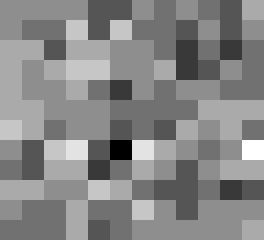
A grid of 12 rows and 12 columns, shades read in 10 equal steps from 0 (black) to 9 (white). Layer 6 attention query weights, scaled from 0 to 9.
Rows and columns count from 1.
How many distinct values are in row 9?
5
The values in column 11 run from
2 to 6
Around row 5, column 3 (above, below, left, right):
6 5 5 6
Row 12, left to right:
4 4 4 6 3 4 5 5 5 5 5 6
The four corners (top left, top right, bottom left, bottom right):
5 6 4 6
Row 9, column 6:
4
